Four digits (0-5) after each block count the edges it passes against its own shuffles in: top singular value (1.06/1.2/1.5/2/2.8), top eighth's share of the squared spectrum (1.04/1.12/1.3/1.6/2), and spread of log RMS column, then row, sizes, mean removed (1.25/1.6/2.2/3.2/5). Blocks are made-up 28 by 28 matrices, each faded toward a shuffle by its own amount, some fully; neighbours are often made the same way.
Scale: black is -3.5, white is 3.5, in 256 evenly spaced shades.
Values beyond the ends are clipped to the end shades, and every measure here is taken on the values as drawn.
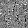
2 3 1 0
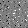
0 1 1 0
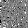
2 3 1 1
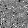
1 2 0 0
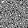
2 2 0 0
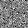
0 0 0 0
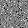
0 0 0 0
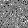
1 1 0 0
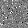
0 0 0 0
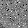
0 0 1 0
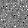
1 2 0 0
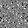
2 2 0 1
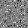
2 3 1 2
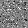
2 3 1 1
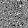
0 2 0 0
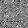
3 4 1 1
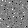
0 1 0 0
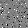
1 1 0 0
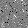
0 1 0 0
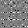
4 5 2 2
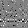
3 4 0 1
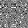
3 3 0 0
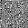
2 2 3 0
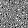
0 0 0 0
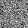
0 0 0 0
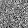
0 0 0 0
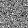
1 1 0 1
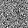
1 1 0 0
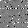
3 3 0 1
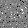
0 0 0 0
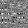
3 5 1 2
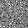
1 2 0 0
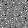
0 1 0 0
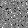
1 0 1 0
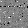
2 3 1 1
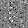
2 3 1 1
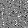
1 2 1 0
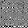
3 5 1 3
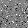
2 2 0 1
